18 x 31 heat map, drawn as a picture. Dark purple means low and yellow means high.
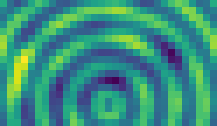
Grain: blotchy. Slope: none. Average level on the scale: 50%. Odd rows or columns: none. Rings: centred on the bottom middle.
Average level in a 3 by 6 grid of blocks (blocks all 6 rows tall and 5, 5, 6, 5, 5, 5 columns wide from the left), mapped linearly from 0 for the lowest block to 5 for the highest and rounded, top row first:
223423
521103
212233
